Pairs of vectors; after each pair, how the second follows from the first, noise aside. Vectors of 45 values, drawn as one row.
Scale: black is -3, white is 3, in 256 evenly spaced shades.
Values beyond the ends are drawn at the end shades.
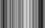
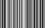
shuffled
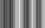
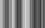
reversed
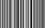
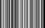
shuffled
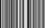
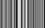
reversed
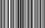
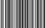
shuffled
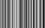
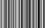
shuffled
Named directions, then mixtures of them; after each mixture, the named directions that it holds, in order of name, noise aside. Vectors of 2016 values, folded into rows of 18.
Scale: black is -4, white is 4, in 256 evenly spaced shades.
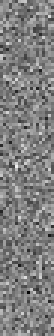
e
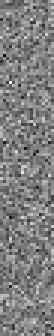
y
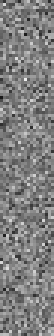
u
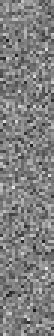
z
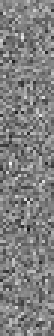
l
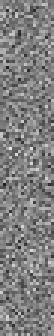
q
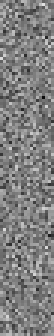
e, q, u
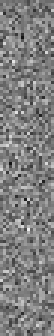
l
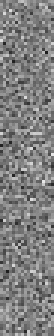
e, l, q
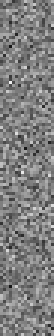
y, z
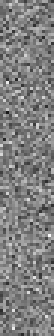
e, q, y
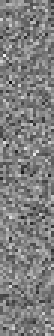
y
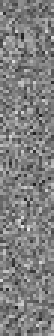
l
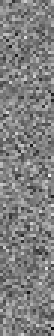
e, y, z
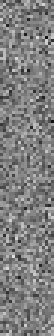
q, u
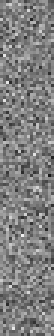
e, y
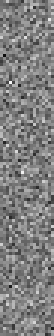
y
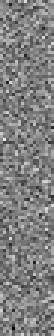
e, q, y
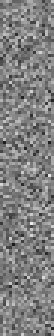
y, z
